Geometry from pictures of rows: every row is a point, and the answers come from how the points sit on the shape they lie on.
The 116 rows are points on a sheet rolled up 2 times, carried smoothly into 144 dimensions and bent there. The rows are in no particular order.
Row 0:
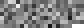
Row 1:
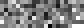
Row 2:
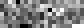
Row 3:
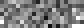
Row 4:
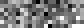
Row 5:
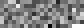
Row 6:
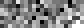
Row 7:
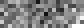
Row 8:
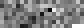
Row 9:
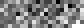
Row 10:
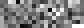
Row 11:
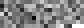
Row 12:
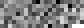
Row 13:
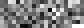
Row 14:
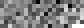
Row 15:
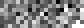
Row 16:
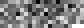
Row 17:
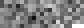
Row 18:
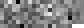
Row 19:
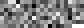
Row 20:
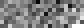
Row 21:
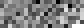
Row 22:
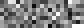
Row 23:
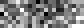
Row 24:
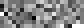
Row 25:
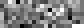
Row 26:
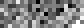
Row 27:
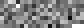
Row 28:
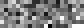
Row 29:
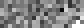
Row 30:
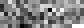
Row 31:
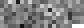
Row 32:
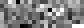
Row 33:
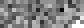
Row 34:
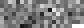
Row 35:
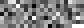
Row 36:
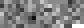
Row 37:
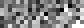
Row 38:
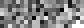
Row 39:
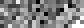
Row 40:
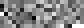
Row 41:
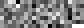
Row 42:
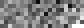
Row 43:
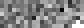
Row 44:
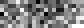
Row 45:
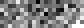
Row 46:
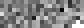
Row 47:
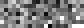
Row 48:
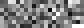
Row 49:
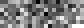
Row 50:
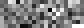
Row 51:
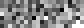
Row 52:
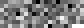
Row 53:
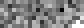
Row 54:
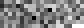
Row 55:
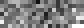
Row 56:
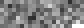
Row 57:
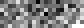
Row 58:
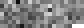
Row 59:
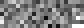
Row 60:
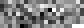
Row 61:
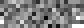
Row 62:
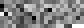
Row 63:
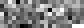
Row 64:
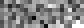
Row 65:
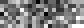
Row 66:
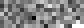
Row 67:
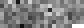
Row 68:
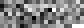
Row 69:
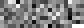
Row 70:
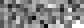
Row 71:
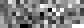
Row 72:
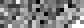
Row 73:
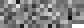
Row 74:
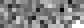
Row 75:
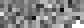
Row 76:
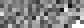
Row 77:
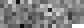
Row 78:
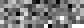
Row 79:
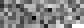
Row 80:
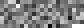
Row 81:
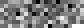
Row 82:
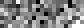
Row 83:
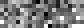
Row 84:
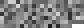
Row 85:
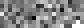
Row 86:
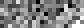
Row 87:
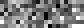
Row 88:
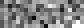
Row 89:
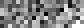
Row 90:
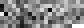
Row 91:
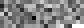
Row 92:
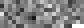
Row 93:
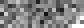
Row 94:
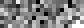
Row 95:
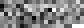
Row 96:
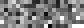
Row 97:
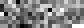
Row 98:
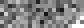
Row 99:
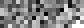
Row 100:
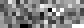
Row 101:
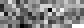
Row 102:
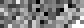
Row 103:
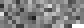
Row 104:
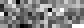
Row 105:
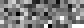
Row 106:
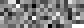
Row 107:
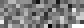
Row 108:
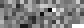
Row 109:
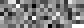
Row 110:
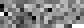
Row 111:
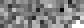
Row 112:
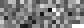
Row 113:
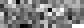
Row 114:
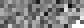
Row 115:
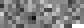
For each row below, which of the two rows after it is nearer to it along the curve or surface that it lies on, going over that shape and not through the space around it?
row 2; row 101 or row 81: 101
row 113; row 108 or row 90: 90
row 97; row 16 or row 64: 64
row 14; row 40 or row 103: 40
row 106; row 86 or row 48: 48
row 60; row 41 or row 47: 41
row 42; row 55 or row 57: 55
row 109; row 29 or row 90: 90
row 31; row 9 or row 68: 68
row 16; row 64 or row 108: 64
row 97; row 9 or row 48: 48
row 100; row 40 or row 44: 40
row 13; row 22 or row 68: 22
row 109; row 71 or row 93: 71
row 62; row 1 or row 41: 41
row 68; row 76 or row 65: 76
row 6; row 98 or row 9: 9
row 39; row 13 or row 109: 109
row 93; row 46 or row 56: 46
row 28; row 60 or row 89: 89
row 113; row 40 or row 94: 40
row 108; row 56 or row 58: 58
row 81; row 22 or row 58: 22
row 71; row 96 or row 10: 10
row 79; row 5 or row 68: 68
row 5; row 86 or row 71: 71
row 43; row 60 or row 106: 60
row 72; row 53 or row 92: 53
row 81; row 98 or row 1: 1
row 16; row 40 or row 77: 40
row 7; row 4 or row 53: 53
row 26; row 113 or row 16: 16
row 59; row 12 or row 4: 12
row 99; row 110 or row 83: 83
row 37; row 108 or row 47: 47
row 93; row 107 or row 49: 107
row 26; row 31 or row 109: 109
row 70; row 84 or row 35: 84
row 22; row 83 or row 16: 83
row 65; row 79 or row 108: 79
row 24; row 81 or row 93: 93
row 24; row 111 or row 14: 111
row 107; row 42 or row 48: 42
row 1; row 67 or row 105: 105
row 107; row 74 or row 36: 74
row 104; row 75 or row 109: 109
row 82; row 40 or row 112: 40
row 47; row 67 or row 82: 82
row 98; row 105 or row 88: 88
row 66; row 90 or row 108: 90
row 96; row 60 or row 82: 82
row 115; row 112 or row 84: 112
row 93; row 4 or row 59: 59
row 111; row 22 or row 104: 104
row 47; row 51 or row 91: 51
